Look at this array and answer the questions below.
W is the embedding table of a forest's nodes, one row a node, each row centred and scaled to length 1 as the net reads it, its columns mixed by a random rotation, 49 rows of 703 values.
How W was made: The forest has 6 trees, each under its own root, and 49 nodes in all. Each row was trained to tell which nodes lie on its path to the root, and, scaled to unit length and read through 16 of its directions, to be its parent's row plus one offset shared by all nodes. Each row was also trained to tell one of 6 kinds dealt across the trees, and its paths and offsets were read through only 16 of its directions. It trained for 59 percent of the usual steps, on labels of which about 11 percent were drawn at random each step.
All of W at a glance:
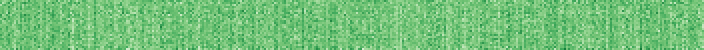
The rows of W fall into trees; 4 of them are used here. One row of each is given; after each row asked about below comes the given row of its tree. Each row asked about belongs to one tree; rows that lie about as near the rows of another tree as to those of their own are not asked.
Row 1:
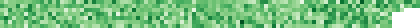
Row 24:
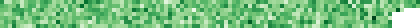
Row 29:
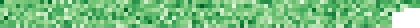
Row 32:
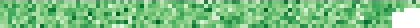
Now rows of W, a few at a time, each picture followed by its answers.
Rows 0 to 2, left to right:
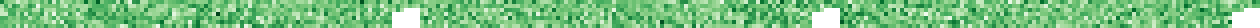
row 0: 32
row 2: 24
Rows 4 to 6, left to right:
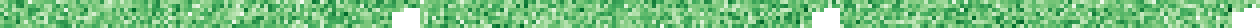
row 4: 1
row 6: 32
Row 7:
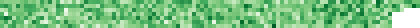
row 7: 1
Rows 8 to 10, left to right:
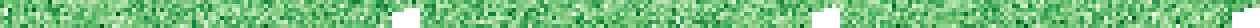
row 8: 29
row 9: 32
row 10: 32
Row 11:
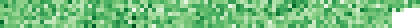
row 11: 32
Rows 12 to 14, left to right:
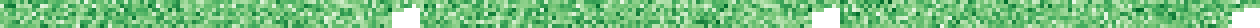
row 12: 32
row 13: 32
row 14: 29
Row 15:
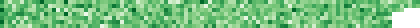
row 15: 24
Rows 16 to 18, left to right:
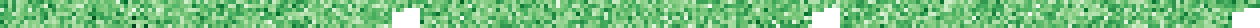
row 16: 32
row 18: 1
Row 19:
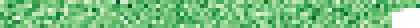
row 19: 1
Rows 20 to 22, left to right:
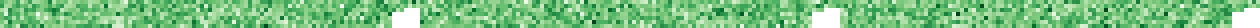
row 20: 29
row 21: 29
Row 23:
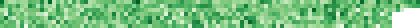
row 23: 29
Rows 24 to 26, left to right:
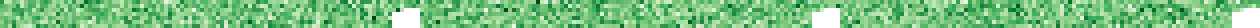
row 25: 1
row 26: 29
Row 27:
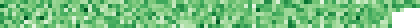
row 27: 1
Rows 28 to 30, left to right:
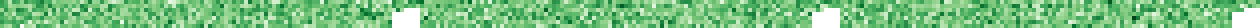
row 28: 24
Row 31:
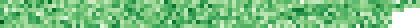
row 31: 29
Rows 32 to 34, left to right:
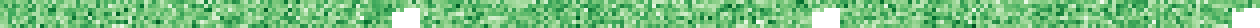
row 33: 29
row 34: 32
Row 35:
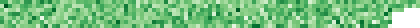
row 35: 32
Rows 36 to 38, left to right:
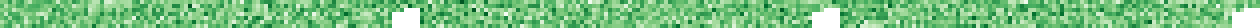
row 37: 24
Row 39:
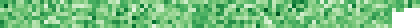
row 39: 32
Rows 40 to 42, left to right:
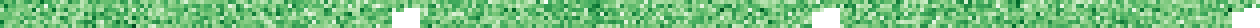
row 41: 29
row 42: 32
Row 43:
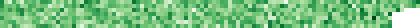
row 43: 24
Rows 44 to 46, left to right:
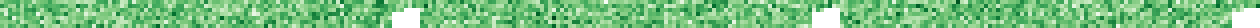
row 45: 32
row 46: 1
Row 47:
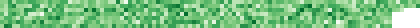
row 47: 29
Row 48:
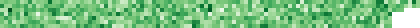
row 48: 29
